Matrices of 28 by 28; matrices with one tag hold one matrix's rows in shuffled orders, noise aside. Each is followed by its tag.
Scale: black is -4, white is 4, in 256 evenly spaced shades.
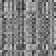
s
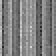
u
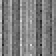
u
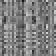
s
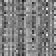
s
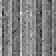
u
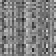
s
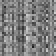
s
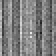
u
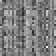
s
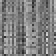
s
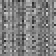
s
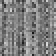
s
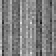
u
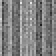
u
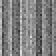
u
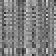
s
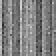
u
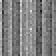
u
